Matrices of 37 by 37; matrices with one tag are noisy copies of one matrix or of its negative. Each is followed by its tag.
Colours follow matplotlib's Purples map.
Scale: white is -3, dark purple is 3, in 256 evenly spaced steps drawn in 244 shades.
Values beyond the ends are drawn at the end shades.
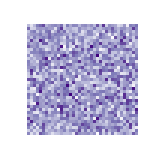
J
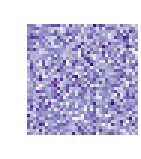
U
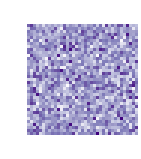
J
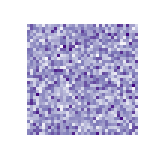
J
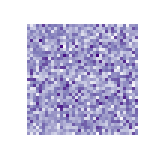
J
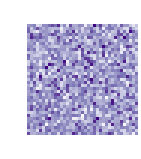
U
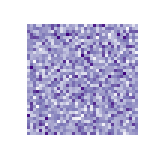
U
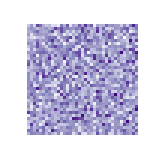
U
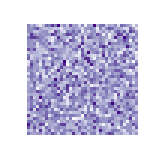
U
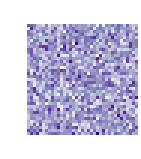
J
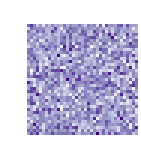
J
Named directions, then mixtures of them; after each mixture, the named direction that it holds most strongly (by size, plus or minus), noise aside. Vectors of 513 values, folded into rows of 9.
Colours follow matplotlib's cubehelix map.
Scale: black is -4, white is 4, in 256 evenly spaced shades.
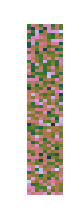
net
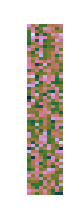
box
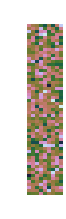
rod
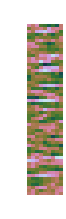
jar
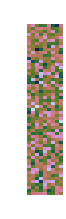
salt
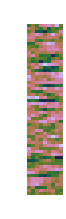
jar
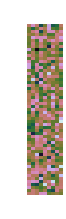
salt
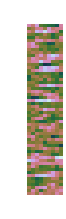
jar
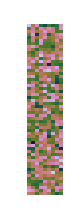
box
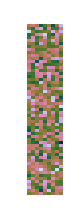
rod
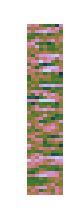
jar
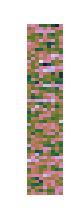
jar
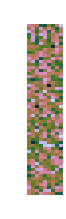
rod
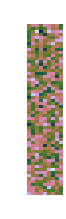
net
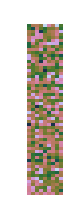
net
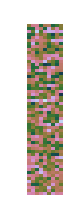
net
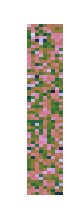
box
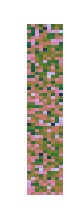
net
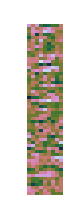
jar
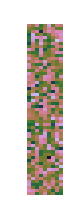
box
